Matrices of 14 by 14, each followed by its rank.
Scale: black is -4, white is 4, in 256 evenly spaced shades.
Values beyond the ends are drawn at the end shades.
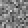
full rank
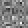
three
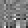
two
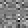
three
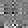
two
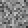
full rank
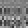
two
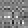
two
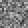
full rank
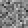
full rank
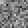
full rank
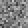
full rank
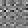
two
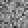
full rank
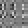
two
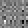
two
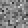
full rank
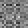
two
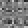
three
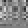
two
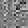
three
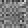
three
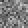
full rank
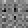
three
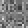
three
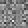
three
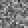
full rank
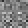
three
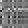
two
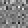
three
